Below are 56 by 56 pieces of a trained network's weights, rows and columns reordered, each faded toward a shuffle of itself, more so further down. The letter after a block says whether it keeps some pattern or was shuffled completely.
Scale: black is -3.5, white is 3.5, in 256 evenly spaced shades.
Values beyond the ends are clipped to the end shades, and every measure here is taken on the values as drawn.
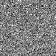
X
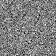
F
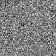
X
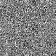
X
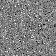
F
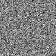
X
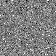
F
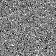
F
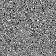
X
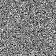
F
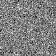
X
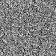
X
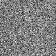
X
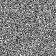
F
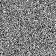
F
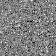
X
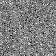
F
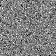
F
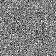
X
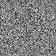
X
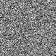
F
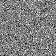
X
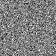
F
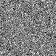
F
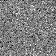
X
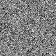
F
